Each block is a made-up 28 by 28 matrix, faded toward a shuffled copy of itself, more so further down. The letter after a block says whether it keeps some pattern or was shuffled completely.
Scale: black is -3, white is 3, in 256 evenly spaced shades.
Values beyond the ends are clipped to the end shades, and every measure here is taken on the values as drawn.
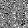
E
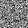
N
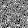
E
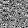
E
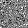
N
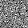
N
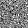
N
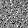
N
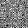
E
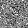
N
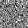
E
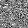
N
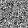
N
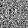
E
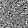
N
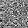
E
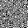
E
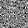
E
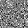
E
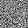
E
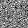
N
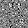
E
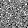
N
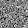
N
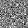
E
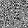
E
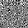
E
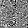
E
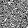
N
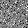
N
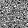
N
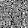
E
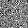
E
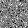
N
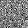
E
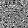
E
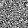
E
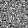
N
